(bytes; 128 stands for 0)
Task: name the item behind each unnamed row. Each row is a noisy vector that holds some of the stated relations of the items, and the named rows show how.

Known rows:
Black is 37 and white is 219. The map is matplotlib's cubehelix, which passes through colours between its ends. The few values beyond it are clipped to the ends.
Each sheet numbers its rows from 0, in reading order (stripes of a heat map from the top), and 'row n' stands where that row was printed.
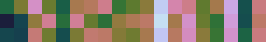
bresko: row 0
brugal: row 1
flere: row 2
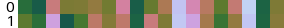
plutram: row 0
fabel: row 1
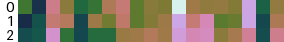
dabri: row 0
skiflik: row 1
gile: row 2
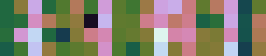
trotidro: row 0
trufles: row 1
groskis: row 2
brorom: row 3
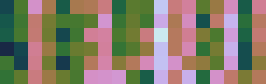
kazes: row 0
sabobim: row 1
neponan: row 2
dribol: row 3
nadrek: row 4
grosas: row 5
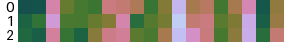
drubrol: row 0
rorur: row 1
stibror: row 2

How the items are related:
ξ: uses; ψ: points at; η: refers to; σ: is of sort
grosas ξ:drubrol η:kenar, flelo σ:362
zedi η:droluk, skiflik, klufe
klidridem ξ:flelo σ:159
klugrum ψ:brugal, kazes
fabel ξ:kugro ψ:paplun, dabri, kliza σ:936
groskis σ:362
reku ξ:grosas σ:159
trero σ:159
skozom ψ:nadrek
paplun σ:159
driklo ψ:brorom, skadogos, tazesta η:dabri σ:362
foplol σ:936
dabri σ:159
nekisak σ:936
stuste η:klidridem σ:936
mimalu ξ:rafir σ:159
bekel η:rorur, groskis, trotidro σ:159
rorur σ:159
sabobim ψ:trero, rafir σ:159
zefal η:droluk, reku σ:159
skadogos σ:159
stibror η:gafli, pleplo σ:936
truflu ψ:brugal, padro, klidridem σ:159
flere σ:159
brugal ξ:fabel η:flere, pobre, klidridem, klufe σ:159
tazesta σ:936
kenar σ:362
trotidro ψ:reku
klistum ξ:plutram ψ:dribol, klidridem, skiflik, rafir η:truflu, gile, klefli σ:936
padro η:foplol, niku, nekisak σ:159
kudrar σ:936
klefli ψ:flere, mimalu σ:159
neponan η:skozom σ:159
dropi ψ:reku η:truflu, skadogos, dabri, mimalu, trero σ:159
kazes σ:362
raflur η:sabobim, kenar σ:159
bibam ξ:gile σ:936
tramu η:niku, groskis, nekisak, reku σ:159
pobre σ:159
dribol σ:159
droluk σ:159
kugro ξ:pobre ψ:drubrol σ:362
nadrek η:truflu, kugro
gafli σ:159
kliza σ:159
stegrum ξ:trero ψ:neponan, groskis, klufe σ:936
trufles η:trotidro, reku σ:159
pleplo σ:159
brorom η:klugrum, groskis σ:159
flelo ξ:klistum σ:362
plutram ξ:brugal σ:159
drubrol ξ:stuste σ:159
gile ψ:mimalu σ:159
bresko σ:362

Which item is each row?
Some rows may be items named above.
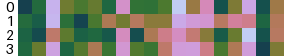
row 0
padro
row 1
bibam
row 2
truflu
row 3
trotidro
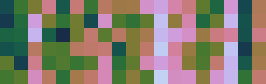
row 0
zedi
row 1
padro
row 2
bibam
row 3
pobre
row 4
dropi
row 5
flelo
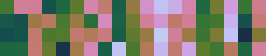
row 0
stegrum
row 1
droluk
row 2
pobre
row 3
stuste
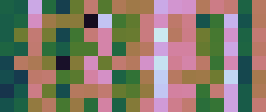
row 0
bibam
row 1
trufles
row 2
neponan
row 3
klefli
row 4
klufe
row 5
skadogos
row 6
rafir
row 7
droluk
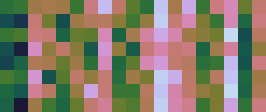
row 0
raflur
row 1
flere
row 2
driklo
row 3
reku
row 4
droluk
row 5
fabel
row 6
tazesta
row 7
mimalu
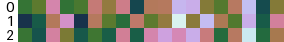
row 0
kugro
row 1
klidridem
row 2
klistum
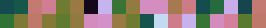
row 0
zefal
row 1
kenar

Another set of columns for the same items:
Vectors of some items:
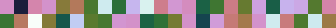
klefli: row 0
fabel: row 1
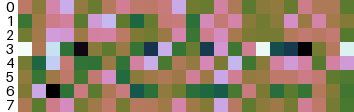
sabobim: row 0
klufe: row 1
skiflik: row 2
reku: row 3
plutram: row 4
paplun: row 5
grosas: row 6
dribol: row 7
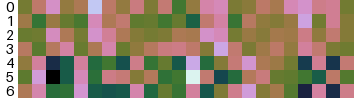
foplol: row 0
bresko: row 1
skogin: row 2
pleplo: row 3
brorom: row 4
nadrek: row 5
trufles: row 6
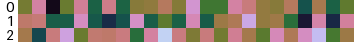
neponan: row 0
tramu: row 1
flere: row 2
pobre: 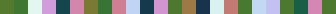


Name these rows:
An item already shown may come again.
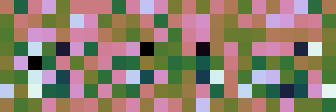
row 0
flere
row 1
tazesta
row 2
skiflik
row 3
kugro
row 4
grosas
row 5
pobre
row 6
trotidro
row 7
trero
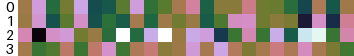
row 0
padro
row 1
zefal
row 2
mimalu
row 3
skadogos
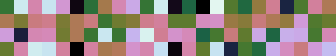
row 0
brugal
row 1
droluk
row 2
klefli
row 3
klidridem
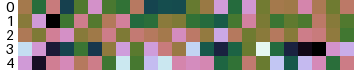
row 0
groskis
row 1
grosas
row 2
dribol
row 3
dropi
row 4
gile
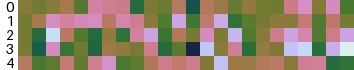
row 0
kenar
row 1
rafir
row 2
plutram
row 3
flelo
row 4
drubrol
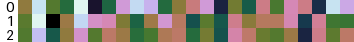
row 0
klistum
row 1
stuste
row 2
zedi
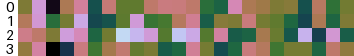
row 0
raflur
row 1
padro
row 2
truflu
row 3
driklo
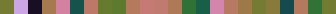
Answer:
raflur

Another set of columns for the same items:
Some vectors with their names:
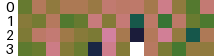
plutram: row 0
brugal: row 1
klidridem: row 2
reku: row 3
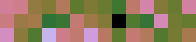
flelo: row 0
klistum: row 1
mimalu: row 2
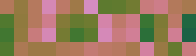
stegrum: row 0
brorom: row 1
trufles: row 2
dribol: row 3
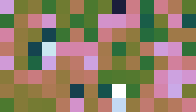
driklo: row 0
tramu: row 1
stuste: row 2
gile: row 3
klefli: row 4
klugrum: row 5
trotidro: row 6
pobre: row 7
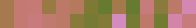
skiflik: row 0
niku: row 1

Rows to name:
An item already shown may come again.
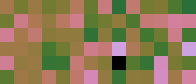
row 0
raflur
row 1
rafir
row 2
zedi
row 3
drubrol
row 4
klistum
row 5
sabobim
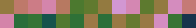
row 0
groskis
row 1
dropi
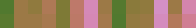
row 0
sabobim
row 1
sabobim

